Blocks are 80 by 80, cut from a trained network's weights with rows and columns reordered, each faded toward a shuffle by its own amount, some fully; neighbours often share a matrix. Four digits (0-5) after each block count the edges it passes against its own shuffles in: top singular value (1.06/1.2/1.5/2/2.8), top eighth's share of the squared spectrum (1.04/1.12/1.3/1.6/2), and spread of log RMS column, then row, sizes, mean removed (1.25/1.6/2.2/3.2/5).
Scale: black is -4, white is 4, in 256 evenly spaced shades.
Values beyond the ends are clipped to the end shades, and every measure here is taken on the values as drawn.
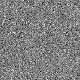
3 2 0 1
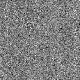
2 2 0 1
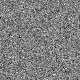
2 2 0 0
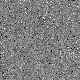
0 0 0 0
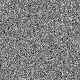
1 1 0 0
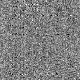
3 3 1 2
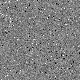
1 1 0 0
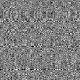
4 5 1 3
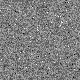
0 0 0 0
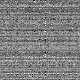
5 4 2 2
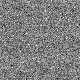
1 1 0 0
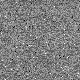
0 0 0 0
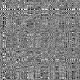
4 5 2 3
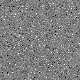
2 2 0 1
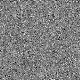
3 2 0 1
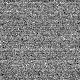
3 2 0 0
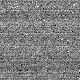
3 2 0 1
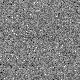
0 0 0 0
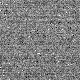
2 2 0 0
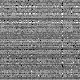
5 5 2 3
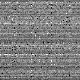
4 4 2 2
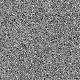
1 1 0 0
